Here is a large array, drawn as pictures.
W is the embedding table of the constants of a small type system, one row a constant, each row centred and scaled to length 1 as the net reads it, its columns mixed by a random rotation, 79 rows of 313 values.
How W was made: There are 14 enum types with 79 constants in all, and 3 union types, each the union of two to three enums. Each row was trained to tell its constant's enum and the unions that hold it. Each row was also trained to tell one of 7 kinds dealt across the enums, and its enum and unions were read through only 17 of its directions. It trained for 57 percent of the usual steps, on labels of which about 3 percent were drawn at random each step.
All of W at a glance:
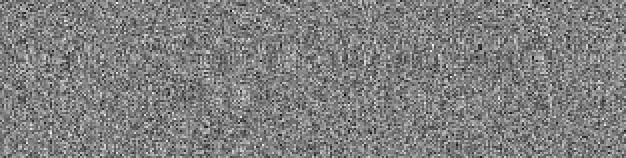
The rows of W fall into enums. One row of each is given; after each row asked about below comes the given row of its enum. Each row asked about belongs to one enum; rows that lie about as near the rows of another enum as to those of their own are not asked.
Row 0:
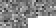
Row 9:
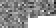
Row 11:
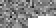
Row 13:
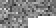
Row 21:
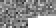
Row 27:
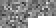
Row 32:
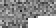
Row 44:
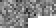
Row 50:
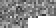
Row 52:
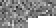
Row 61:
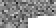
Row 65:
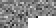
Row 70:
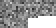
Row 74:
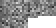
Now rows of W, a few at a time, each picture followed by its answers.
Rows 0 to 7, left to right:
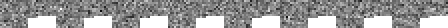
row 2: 61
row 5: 70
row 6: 50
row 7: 44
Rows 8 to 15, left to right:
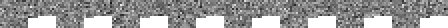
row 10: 74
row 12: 27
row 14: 13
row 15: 27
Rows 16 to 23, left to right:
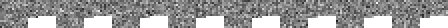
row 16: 70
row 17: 44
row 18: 61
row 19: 70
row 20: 50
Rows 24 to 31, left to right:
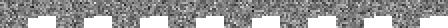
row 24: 11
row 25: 9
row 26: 0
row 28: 13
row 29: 13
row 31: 13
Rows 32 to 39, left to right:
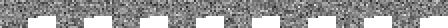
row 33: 11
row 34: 44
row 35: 32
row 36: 74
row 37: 52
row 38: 50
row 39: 0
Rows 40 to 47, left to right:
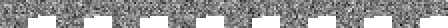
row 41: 13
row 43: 27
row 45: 11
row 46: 50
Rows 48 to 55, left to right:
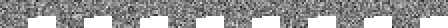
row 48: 0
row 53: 21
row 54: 61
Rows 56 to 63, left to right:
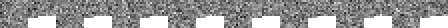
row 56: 70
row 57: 74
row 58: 9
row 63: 44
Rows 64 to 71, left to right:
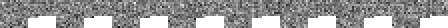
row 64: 11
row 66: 32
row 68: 9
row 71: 27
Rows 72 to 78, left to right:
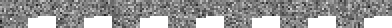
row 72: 74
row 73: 74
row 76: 70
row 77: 27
